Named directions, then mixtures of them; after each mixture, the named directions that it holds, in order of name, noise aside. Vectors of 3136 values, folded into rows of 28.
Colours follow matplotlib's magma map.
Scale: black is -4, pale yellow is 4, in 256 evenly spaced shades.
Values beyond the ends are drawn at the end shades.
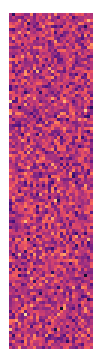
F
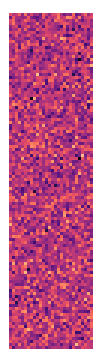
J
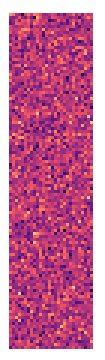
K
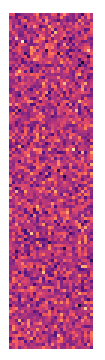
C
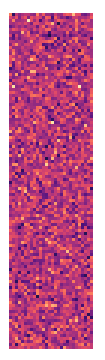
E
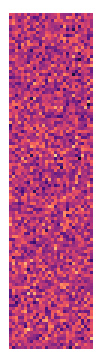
J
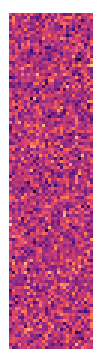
J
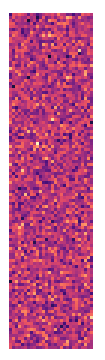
E, J, K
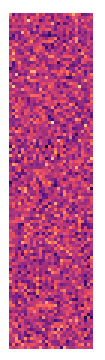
E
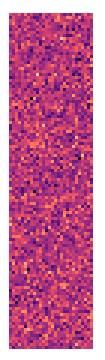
J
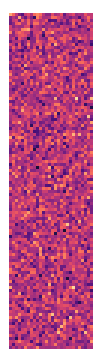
K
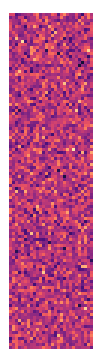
C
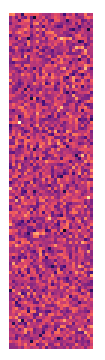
J, K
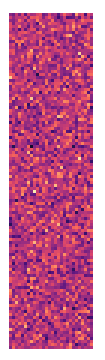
F, J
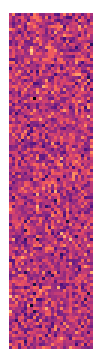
C, F, J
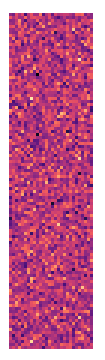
C, F, J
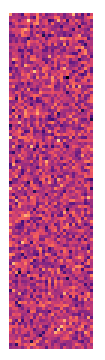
E, J, K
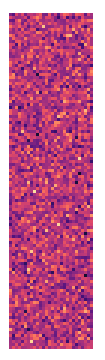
F, J
